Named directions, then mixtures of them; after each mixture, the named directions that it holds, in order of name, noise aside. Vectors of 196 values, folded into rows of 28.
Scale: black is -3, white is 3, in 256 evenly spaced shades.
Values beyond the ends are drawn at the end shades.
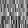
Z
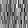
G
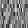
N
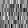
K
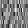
N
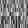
Z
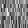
N, Z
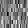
K, Z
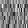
G, N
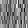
G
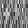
N, Z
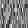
N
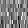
K, Z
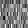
K, N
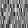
N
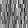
G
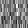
G, Z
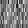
G, N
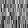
N, Z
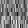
Z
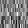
Z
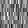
G, K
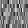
N
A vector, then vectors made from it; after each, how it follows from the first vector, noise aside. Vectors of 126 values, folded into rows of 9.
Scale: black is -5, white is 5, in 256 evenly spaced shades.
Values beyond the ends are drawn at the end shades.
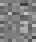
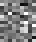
scaled up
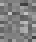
copied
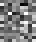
scaled up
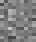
reversed
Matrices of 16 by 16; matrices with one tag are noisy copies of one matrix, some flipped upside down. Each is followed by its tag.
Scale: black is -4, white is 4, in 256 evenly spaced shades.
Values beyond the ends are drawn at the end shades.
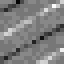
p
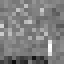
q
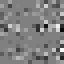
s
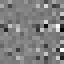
s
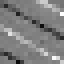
p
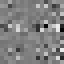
s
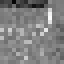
q
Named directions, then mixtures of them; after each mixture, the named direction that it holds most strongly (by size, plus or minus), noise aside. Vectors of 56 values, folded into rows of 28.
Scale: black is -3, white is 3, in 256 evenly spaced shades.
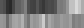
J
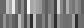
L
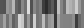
L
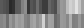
J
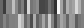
L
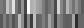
L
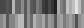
J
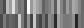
L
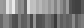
J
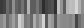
J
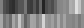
J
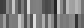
L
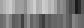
J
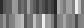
J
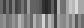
J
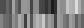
J
